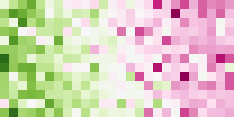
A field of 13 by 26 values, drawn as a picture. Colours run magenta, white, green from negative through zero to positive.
Average level on the scale: 50%. Stripes: none. Grain: fine. Slope: up to the left.
